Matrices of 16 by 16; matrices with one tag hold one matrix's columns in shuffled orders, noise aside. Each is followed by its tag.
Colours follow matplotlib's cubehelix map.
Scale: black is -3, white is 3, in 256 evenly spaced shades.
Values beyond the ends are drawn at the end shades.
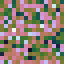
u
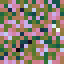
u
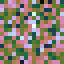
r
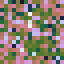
r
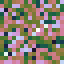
u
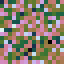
u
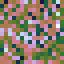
r
